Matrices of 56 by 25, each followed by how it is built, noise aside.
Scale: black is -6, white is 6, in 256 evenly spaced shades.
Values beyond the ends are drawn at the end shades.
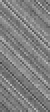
Toeplitz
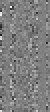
uneven columns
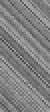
Toeplitz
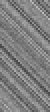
Toeplitz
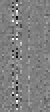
uneven columns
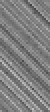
Toeplitz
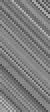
Toeplitz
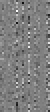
uneven columns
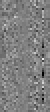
uneven columns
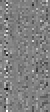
uneven columns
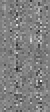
uneven columns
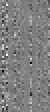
uneven columns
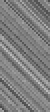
Toeplitz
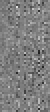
uneven columns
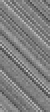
Toeplitz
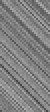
Toeplitz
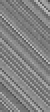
Toeplitz
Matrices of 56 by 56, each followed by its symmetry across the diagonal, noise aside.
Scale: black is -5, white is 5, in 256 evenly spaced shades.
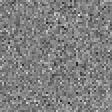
neither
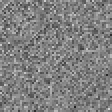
symmetric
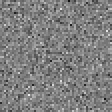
neither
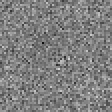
symmetric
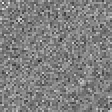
symmetric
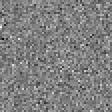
neither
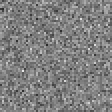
neither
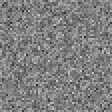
symmetric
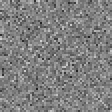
symmetric
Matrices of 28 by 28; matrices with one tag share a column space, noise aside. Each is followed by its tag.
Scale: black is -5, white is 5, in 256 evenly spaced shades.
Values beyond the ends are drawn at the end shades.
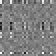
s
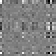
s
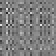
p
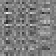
p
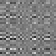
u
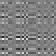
u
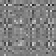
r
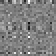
s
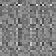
r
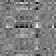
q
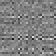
u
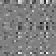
s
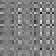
p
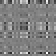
s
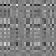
r
